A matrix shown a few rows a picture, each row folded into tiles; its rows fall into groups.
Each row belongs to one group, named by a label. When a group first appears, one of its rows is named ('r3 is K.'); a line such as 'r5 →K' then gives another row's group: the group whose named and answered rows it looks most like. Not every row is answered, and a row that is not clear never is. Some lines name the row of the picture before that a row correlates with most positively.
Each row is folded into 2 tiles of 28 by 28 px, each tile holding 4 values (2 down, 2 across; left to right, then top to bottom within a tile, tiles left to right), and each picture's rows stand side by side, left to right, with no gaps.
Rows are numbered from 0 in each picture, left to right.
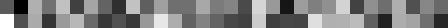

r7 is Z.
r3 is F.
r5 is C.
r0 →F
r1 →Z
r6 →Z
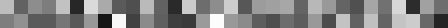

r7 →Z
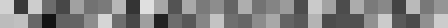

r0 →Z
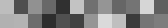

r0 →Z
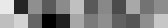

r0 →Z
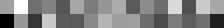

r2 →Z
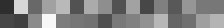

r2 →C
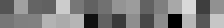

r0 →C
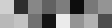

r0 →Z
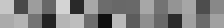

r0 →Z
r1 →Z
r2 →F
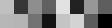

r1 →Z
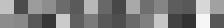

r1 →F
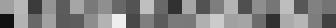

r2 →F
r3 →C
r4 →Z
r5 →Z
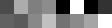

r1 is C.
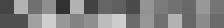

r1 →C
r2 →F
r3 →F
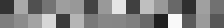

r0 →C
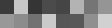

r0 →C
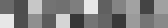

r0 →F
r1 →F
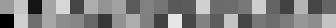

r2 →Z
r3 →F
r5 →C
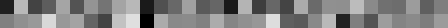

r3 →C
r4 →C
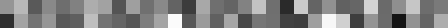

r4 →F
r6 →F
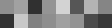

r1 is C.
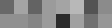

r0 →C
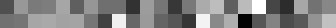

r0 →C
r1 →Z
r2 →F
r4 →F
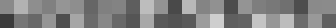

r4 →C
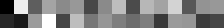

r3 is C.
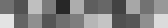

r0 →F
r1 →C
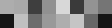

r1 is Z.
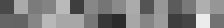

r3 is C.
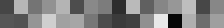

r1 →Z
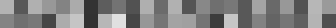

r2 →F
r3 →Z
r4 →F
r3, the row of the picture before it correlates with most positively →1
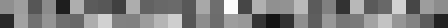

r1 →C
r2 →C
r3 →F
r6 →C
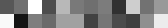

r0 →F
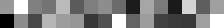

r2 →F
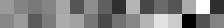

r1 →Z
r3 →F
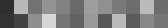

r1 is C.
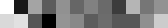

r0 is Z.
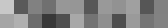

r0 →Z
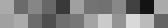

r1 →C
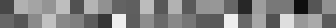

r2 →F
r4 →F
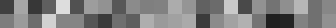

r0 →C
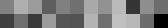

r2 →Z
